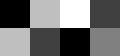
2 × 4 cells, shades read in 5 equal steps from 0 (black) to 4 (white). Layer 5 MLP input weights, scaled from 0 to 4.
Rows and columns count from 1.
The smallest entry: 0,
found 2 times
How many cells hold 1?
2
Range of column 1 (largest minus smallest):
3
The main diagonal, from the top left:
0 1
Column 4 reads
1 2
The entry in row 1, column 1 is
0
